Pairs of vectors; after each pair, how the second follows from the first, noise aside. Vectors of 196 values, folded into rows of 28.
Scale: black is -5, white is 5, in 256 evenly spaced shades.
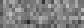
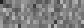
shuffled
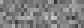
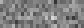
copied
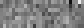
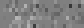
partly zeroed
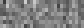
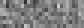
negated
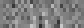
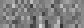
negated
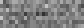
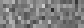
shuffled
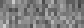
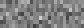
shuffled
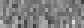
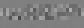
partly zeroed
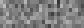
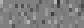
partly zeroed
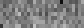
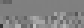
partly zeroed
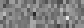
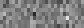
copied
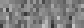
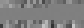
partly zeroed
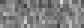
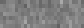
shrunk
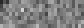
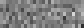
shuffled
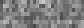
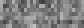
negated
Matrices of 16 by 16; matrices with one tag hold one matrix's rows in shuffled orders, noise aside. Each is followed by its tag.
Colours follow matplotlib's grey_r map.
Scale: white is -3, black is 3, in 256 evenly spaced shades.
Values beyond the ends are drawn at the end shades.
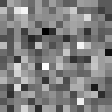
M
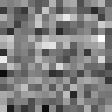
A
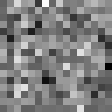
M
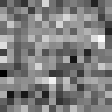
A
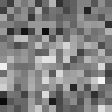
A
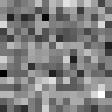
A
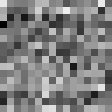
A
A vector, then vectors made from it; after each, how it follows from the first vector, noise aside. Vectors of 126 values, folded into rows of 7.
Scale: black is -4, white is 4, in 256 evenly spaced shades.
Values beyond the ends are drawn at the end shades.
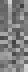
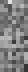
sign-scrambled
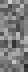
sign-scrambled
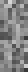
sign-scrambled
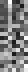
scaled up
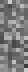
sign-scrambled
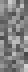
sign-scrambled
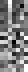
scaled up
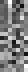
scaled up
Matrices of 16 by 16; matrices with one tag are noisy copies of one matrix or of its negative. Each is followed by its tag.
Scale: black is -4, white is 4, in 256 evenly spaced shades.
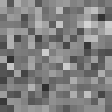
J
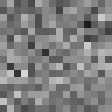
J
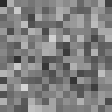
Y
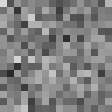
Y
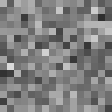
J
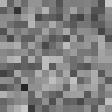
Y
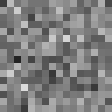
Y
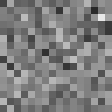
J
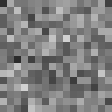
Y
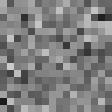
J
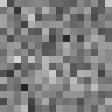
Y
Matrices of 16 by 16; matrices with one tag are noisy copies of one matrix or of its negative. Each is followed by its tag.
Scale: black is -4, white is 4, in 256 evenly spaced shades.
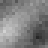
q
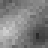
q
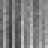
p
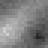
q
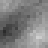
q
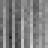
p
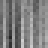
p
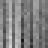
p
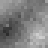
q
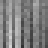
p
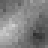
q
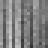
p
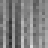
p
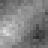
q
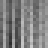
p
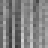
p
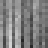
p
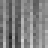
p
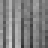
p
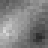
q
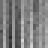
p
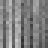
p
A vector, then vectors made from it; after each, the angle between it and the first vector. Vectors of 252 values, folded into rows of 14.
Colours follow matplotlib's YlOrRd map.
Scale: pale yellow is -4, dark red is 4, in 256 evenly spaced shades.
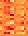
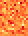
partly opposed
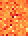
orthogonal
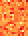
partly opposed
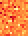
orthogonal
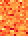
partly aligned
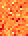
orthogonal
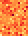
partly aligned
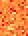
partly opposed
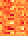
nearly parallel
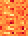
nearly opposite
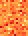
partly opposed
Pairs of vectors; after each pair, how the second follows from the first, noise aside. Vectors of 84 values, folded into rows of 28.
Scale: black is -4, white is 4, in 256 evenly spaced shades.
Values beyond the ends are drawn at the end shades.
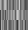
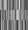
copied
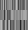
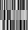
scaled up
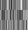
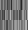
sign-scrambled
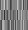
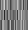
copied
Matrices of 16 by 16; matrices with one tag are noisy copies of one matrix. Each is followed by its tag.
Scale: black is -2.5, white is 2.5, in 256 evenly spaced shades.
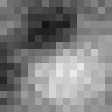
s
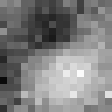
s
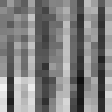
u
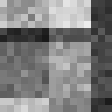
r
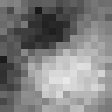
s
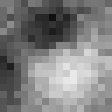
s
